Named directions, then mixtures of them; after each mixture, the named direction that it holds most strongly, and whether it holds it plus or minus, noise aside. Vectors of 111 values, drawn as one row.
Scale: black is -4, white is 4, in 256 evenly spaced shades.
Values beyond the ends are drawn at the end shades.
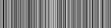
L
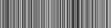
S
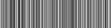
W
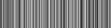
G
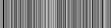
L, plus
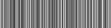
W, plus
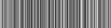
G, minus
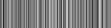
L, plus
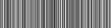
L, minus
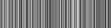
S, minus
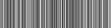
L, minus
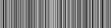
L, plus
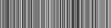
S, plus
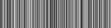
L, minus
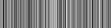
L, plus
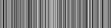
L, plus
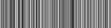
W, plus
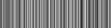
G, plus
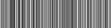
W, plus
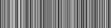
W, minus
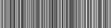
W, plus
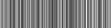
W, plus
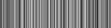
G, plus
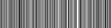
S, minus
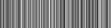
G, plus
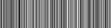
G, plus
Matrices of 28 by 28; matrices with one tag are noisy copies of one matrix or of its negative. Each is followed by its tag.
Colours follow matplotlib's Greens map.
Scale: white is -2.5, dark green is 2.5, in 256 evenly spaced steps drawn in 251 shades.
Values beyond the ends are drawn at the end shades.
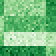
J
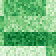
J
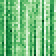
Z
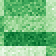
J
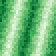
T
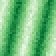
T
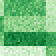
J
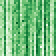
Z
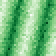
T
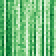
Z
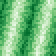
T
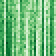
Z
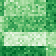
J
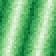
T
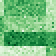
J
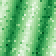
T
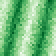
T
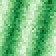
T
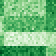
J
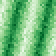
T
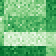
J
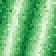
T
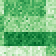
J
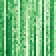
Z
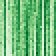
Z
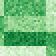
J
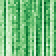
Z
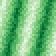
T
